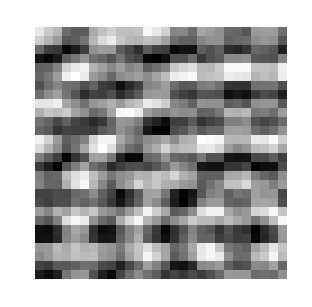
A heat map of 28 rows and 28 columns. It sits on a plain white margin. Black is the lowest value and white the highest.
Ninth with the lowest average: bottom left. Stripes: horizontal, repeating 7 times. Slope: none. Rings: centred on the bottom right.
